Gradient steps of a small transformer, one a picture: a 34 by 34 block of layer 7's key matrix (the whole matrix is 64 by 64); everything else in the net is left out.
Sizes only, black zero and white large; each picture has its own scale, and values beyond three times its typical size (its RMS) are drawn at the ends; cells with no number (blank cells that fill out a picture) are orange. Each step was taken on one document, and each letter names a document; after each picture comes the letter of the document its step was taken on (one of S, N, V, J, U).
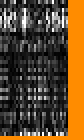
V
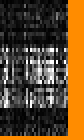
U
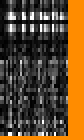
V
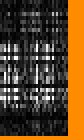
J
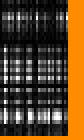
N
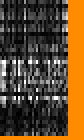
U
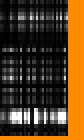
N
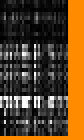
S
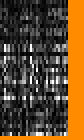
J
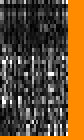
U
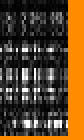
S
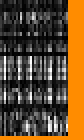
S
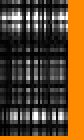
N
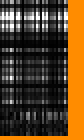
N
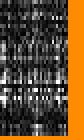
J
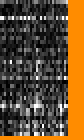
U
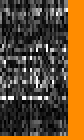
U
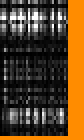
N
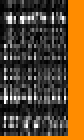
S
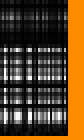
N
